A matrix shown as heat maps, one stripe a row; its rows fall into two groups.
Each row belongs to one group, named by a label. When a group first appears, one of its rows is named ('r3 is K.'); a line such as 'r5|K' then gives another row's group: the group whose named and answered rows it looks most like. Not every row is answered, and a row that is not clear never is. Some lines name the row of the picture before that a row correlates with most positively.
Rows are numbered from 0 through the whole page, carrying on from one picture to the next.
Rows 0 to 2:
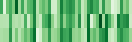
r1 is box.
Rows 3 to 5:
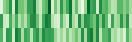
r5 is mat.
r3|box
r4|box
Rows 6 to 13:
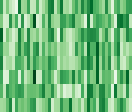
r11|box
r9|mat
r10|mat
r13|box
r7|box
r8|mat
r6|mat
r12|mat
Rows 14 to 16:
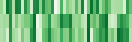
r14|mat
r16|box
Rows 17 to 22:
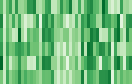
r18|mat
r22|mat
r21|mat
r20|mat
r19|mat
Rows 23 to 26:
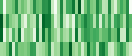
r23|box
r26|box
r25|mat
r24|mat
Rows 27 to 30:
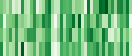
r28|box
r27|box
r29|box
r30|box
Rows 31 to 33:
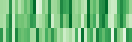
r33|mat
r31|box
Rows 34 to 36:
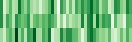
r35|mat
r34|mat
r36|box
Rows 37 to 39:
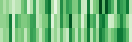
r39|box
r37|box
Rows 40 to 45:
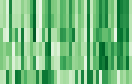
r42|box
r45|mat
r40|box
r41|box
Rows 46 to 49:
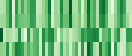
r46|box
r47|box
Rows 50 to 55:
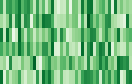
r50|mat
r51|mat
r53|mat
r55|mat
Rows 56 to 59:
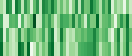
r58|mat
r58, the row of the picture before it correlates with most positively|52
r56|mat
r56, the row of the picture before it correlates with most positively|51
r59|mat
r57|box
